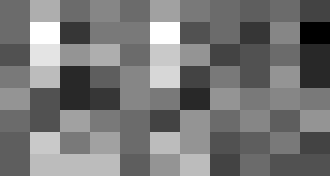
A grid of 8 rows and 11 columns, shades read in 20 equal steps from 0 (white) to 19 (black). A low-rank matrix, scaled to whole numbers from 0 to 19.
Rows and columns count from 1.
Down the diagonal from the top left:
11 0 8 12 9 14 8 14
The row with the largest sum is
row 5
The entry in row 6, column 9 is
9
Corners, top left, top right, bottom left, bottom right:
11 14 12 13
